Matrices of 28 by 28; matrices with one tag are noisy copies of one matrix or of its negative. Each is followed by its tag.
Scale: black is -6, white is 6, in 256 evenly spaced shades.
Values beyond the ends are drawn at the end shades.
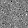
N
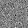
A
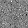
N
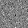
A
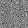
N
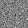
A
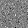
A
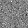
N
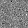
N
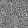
N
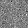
N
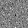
A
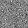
N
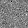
N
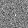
A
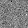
N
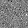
N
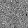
N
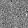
N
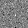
A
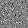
A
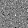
A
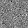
N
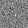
A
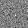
A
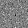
A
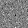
A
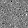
N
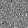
N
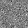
N
